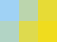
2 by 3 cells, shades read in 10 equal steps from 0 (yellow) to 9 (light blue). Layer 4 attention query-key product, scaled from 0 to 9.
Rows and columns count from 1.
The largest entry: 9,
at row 1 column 1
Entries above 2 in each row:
2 1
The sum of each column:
16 8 1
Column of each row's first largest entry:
1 1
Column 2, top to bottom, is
6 2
